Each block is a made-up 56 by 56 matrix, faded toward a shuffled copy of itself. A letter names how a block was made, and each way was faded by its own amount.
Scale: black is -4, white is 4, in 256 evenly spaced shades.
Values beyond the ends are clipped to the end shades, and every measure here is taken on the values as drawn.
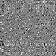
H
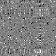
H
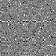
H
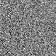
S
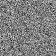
S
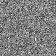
S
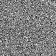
S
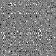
H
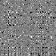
H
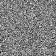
S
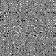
H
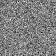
S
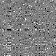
H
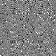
H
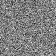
S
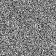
S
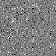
H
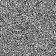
S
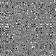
H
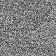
S
